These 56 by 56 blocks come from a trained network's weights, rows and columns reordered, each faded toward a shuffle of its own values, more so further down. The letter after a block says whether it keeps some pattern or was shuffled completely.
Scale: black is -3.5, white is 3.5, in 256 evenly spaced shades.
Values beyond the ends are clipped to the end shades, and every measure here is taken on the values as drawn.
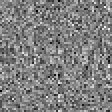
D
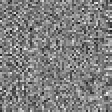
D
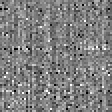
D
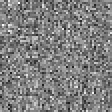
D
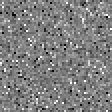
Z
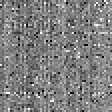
D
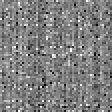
D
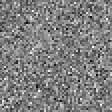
Z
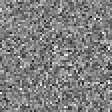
D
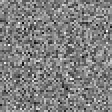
D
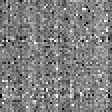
D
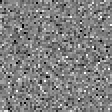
Z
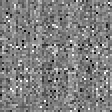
D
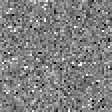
Z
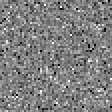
Z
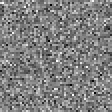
Z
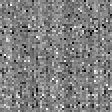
D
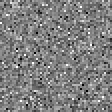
Z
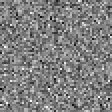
Z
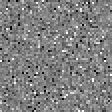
Z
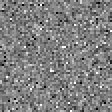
Z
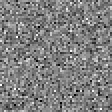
D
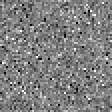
Z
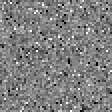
Z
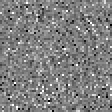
Z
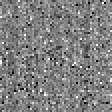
D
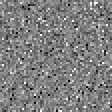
Z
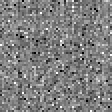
D
